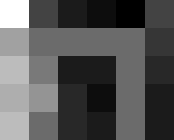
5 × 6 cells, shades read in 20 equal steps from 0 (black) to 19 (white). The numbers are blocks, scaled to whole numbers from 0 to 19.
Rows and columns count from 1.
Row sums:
32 48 38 38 37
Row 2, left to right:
12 8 8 8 8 4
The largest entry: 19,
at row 1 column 1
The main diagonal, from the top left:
19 8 2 1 8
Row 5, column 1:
14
